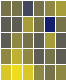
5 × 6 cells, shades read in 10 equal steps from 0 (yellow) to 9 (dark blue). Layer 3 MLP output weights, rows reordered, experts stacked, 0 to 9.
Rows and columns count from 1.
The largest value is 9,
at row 2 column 5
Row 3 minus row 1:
1 -1 -2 1 -1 3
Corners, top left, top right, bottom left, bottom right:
5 3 1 4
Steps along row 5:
down up up up down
